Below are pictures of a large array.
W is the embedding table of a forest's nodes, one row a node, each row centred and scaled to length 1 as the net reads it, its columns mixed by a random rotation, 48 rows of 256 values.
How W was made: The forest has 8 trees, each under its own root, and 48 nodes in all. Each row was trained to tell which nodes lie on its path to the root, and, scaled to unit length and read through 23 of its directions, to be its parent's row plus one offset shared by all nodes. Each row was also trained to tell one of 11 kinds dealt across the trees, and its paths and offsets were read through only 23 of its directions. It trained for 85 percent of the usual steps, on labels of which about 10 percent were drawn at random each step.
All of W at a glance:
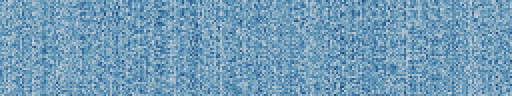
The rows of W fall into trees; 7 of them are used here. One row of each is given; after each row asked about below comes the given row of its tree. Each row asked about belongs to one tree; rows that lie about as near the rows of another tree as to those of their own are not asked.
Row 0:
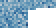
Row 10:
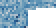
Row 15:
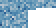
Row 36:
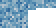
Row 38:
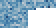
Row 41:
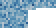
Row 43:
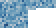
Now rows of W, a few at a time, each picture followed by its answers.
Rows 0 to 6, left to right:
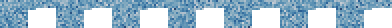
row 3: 10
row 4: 15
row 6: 0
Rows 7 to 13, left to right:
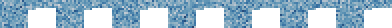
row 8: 43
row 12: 0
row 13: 43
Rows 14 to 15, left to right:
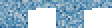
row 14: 10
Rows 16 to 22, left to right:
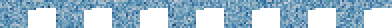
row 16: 38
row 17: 41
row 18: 36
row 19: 43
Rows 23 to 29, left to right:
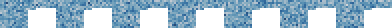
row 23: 41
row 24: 36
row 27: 0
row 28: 15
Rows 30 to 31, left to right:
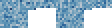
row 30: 38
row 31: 38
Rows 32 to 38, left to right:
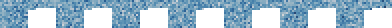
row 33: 10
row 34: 10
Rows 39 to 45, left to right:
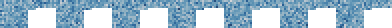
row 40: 0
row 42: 38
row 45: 43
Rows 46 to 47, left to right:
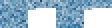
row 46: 0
